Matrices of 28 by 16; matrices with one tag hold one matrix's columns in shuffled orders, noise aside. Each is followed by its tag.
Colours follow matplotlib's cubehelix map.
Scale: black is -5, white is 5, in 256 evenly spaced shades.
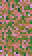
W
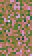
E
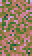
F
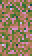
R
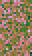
F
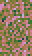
E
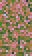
W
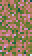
W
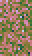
F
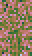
W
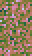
E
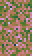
R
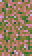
W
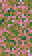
E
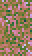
E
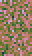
F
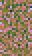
R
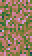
F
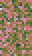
R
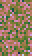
W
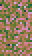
R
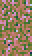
F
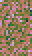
E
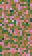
E
